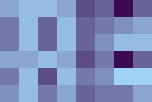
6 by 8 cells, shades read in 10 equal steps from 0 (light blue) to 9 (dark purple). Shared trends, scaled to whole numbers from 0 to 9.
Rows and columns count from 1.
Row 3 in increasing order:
1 1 1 1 3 4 5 5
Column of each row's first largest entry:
7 3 3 7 3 5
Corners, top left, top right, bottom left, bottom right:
2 5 3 2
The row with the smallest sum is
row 5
